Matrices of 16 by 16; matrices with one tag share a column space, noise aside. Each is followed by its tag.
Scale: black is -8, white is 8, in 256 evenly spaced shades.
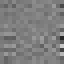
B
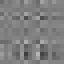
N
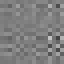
B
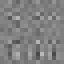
N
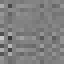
B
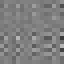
B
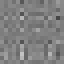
N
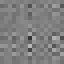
B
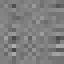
B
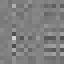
B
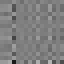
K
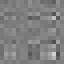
N
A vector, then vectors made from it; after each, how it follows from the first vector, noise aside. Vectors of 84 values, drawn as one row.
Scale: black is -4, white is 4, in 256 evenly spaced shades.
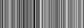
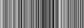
wrapped around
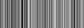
wrapped around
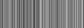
shrunk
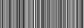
sign-scrambled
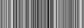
wrapped around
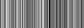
reversed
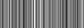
sign-scrambled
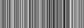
wrapped around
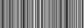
sign-scrambled
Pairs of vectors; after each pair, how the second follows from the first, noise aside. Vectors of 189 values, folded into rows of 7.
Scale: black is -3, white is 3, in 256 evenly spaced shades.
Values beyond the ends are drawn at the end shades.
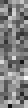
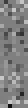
partly zeroed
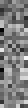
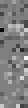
partly zeroed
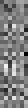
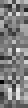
wrapped around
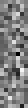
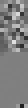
partly zeroed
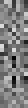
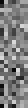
wrapped around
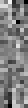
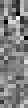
wrapped around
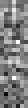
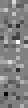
partly zeroed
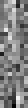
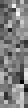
wrapped around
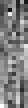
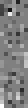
partly zeroed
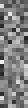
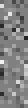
partly zeroed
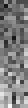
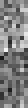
wrapped around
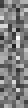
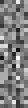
wrapped around
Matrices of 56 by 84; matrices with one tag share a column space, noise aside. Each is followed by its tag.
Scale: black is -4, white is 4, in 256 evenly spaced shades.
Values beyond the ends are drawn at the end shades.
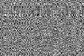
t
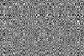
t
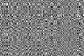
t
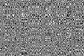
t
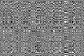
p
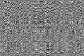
p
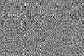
t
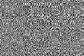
t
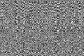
p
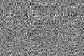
t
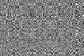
t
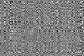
p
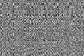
t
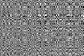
t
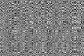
p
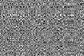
t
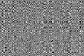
p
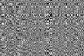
t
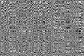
p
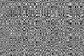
t
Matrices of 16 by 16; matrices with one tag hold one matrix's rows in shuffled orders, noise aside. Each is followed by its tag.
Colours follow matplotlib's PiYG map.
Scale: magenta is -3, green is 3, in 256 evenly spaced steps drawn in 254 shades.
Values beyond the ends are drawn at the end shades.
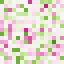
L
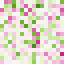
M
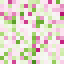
M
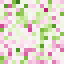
L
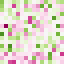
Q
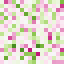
M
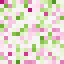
L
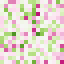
M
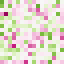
Q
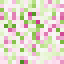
M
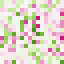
M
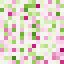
M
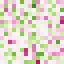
M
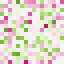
L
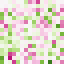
Q
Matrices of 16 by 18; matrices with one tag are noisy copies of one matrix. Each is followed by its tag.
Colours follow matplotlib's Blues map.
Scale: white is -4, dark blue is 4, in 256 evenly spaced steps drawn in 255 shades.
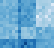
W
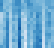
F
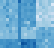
W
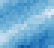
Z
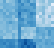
W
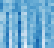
F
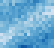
Z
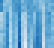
F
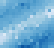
Z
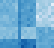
W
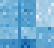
W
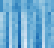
F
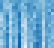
F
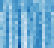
F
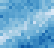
Z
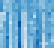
F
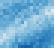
Z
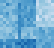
W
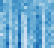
F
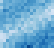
Z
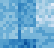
W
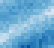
Z
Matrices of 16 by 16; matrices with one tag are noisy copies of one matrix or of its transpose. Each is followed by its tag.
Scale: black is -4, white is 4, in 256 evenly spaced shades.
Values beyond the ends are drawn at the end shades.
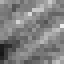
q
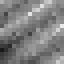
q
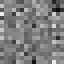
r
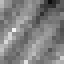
q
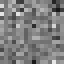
r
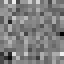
r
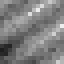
q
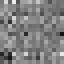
r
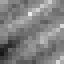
q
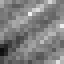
q
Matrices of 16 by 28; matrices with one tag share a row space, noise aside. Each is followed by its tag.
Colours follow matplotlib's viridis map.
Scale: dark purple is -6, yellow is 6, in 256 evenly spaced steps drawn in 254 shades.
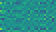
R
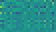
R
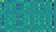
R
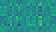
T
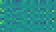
R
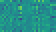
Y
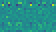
T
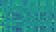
R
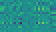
Y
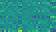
Y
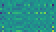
R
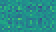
T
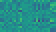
Y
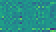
Y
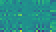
Y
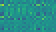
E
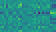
Y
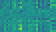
Y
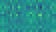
T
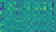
R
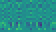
T
